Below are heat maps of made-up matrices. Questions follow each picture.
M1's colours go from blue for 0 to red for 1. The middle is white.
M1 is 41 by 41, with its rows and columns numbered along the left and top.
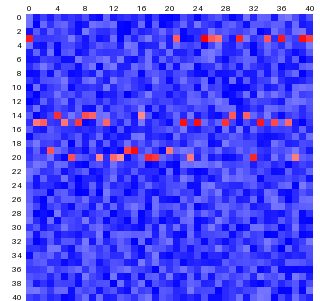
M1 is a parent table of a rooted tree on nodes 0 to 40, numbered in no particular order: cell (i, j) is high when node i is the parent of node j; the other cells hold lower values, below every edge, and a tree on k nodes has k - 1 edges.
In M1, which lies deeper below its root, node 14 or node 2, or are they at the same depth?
node 2
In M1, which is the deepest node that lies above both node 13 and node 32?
20
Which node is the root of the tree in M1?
19
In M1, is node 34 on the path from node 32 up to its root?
no
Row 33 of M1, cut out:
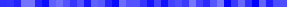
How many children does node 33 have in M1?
0
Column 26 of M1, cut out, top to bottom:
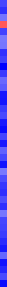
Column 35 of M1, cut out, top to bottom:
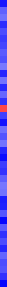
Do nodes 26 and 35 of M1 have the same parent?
no
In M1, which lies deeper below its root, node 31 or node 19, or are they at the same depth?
node 31
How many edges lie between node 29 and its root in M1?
2
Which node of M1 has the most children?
15
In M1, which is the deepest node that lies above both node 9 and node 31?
14
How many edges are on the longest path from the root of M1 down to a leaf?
2
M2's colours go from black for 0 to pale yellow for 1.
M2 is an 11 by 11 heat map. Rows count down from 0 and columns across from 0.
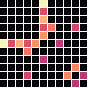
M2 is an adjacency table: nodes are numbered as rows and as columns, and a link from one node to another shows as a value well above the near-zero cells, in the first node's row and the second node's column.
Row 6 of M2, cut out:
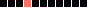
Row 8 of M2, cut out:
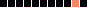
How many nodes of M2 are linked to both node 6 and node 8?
0
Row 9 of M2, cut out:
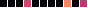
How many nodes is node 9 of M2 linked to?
3
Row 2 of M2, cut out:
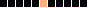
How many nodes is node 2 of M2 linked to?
1
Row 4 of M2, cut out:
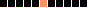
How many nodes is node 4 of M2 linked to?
1
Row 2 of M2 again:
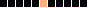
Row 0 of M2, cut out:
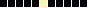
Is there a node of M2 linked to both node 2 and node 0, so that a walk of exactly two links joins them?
yes
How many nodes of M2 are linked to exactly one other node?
8
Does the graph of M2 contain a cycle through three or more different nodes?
no
